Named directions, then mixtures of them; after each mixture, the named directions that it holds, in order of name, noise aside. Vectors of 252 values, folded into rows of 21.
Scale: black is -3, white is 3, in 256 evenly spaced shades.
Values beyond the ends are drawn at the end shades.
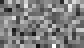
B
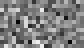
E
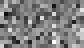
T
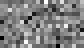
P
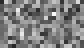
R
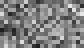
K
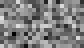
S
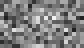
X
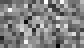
P, X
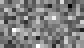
B, K, X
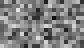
R, S, X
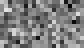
B, T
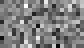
B, P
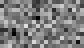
E, K, S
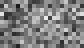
K, X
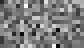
B, P, X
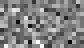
E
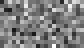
B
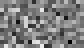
E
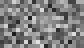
E, P, X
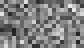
K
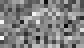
P, X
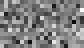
T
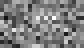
X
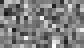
B, T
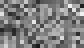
K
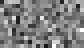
B, E, T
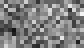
K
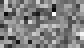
P, R, T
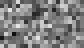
P, S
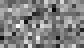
P, S
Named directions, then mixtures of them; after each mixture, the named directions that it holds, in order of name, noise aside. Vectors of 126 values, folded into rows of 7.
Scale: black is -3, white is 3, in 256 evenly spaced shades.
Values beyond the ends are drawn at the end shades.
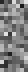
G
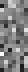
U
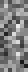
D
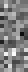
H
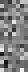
G, U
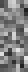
G, U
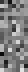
D, G, U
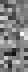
H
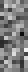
D, H, U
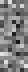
D, G, U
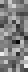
D, H, U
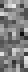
G, H, U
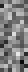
D, U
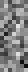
D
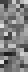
G, H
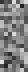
G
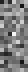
D, G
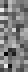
H, U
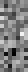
H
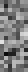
H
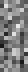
D, H, U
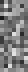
D, G, H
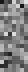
G
